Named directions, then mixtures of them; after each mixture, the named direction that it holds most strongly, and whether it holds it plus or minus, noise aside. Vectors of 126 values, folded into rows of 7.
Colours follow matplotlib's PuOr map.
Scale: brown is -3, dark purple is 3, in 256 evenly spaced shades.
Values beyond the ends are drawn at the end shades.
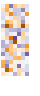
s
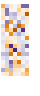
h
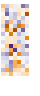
h, plus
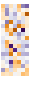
h, plus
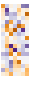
h, plus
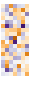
s, minus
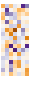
h, plus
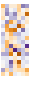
h, plus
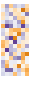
s, minus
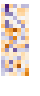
s, minus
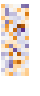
h, plus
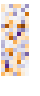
s, plus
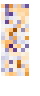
h, plus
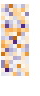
s, minus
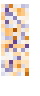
s, minus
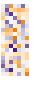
s, minus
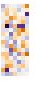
h, minus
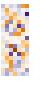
h, minus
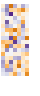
s, minus
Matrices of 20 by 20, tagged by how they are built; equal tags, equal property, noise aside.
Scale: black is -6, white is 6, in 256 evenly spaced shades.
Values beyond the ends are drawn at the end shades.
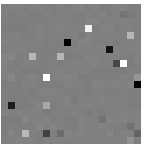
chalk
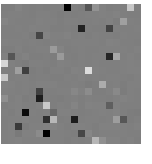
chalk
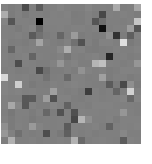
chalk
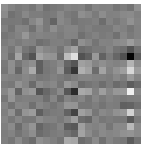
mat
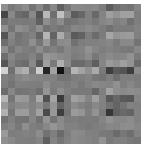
mat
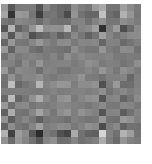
mat
